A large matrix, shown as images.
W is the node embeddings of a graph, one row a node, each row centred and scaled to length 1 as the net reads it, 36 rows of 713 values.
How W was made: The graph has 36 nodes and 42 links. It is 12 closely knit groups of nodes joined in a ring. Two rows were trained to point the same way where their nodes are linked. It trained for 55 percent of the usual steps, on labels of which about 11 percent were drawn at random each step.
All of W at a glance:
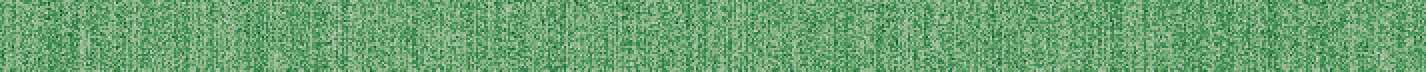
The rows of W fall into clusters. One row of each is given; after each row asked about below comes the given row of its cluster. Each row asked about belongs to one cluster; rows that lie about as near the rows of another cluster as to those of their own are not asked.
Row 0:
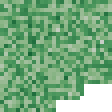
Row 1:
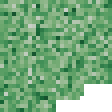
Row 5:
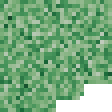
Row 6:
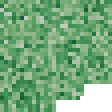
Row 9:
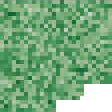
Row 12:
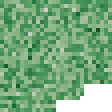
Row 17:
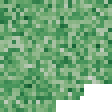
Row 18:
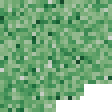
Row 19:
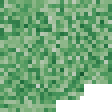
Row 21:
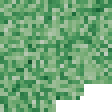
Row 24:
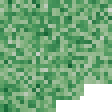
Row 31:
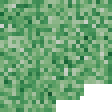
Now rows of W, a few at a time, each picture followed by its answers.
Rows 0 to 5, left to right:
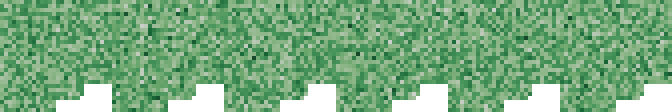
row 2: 19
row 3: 5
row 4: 9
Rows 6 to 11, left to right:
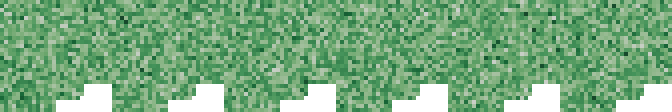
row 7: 12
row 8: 0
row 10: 1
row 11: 31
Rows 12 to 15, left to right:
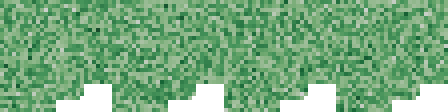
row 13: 19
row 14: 0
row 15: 17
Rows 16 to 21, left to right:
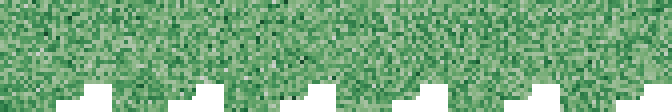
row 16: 24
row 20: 24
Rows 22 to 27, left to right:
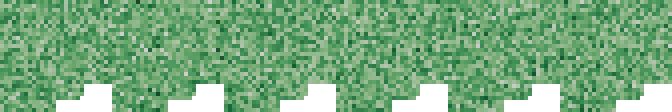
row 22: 9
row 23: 18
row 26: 17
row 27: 31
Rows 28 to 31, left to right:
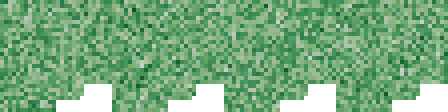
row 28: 1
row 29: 6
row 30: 21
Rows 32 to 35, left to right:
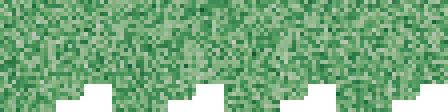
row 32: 6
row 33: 21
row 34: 12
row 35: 18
